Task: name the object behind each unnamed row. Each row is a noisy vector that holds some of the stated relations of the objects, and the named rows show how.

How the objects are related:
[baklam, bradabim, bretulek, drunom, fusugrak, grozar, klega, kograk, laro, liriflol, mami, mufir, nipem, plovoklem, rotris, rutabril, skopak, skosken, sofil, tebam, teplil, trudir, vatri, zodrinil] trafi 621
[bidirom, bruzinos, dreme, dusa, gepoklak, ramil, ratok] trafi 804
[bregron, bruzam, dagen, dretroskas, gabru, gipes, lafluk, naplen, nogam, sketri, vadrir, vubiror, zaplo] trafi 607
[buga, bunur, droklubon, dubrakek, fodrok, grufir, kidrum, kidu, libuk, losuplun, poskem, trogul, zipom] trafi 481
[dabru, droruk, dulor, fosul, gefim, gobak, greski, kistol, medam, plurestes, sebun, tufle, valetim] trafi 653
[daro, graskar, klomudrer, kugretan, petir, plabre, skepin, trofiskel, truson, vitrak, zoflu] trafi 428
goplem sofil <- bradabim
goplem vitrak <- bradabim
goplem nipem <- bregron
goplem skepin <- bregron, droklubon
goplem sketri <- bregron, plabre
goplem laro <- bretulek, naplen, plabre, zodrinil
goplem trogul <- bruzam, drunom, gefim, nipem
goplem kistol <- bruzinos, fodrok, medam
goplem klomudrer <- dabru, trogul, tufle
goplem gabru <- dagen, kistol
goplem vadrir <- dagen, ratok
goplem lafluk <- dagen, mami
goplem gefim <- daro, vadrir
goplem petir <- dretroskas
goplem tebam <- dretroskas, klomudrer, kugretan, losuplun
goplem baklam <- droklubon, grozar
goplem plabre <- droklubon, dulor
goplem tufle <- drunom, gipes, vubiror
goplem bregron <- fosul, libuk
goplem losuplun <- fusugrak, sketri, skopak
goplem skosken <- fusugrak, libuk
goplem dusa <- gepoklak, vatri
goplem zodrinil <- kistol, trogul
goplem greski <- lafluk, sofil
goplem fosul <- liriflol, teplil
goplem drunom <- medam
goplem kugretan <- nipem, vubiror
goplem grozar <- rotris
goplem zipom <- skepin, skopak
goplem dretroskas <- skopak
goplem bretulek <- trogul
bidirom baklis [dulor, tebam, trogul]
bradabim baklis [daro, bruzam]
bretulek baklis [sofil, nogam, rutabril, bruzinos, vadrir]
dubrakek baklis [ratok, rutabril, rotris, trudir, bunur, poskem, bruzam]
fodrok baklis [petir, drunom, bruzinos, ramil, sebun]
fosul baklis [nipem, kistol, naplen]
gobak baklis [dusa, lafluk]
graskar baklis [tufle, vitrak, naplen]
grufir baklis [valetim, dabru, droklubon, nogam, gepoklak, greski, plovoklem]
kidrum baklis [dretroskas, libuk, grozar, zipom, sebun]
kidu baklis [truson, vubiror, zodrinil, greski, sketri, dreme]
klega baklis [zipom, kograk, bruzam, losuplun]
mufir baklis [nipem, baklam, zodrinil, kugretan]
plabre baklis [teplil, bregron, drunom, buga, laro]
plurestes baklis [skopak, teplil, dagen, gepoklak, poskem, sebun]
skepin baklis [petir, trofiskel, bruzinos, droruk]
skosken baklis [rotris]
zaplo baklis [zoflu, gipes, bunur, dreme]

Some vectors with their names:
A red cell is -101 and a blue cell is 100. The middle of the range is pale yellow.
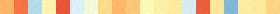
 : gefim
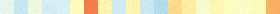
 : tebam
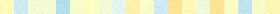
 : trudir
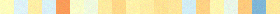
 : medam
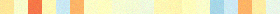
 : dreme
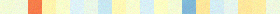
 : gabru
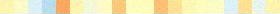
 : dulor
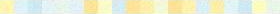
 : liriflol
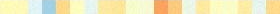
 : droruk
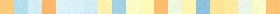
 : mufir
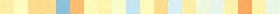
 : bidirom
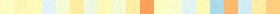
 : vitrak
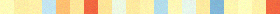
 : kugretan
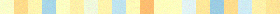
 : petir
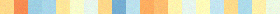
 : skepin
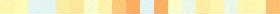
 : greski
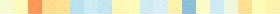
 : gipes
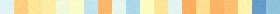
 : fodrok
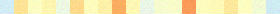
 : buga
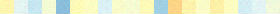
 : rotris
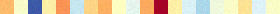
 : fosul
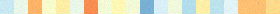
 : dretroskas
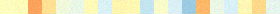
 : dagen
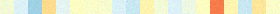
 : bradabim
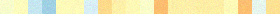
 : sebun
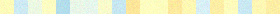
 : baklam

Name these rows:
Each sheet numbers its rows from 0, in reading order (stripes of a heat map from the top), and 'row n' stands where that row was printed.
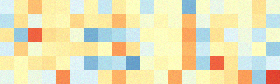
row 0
nogam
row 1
zipom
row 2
zodrinil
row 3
droklubon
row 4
bretulek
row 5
tufle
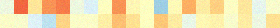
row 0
trogul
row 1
valetim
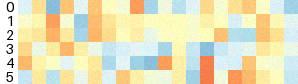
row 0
dubrakek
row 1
gepoklak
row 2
ratok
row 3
zaplo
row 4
plabre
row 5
kidrum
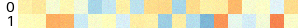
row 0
drunom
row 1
lafluk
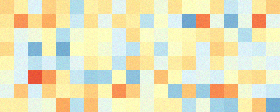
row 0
nipem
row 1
vadrir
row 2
mami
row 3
skosken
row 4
teplil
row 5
naplen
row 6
grufir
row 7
bregron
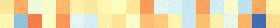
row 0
daro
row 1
kistol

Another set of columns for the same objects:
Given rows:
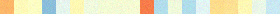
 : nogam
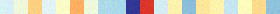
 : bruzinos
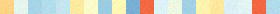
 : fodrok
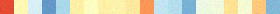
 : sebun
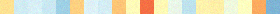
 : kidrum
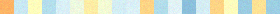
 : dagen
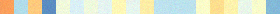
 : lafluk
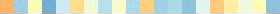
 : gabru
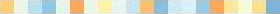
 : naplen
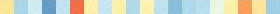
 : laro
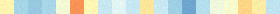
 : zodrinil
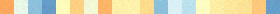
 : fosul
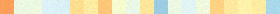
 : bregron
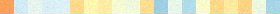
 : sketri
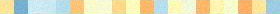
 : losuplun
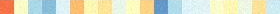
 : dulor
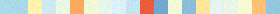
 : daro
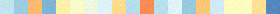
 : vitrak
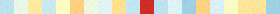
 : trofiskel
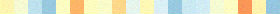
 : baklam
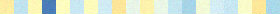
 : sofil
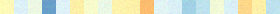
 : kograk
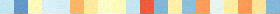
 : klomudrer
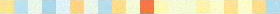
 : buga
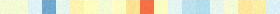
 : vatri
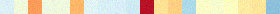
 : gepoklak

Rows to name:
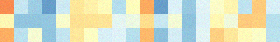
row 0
medam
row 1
nipem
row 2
vadrir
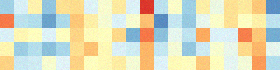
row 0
graskar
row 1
gefim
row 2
skepin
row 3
drunom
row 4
libuk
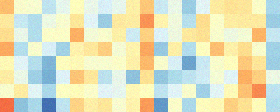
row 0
zaplo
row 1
kidu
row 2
droklubon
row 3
dretroskas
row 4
mufir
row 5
bretulek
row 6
rotris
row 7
tufle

